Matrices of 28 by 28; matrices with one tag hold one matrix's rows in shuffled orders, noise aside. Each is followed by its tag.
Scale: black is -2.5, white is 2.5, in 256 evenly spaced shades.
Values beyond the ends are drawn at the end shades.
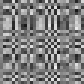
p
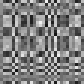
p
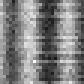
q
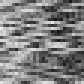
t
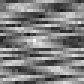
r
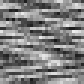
r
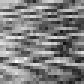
t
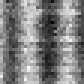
q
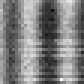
q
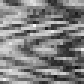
t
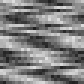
r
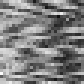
t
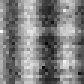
q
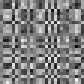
p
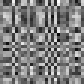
p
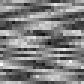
r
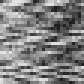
t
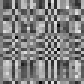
p
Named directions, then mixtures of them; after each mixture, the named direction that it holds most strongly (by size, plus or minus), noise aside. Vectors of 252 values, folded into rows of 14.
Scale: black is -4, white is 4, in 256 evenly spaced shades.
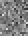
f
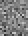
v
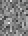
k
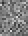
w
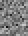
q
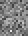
k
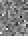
f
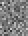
w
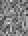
k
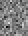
k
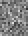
w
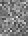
w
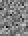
q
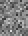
k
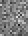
w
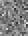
f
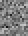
q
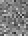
v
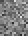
f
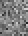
f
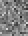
f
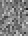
k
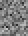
q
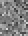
f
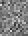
w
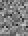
q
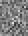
w
